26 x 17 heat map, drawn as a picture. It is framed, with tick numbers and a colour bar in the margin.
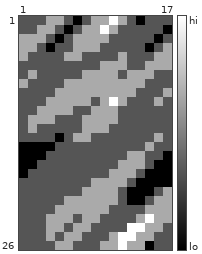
The halves do not mirror each other. The grain runs diagonally up to the right. The ninth with the lowest average is the middle left. The bottom left is the calmest part.
